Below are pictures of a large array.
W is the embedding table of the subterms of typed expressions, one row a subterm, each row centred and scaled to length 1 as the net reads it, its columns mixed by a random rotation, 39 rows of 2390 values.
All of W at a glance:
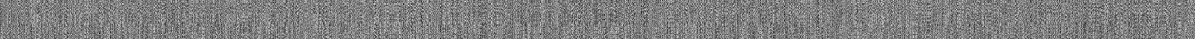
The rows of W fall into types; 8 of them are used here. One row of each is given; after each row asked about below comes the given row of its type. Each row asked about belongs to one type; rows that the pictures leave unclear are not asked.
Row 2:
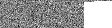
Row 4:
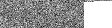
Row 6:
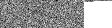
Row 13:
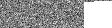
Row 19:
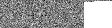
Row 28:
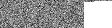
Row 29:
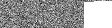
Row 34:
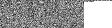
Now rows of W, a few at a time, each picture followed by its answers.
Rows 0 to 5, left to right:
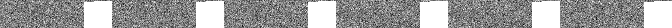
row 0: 2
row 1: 34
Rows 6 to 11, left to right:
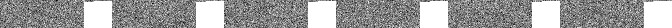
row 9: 13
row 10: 4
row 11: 6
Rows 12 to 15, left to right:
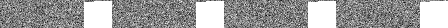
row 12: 6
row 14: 19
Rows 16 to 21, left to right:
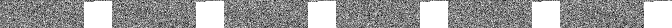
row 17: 34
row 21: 4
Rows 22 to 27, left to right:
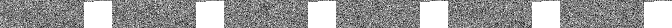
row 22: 4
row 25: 29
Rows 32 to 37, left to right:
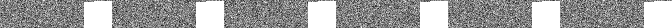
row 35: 28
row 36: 2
